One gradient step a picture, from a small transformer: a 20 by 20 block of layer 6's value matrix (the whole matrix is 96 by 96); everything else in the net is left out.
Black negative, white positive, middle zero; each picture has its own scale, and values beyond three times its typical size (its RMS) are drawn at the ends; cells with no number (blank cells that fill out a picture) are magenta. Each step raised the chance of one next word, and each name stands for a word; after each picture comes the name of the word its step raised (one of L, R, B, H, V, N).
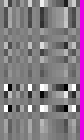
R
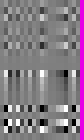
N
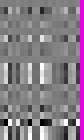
N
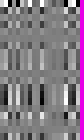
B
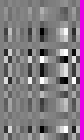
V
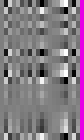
V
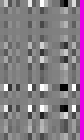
R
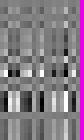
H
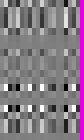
R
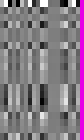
B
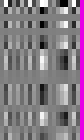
B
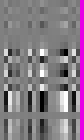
H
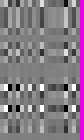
R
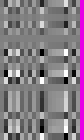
V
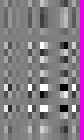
R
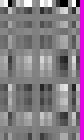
B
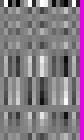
B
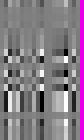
H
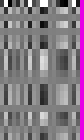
B
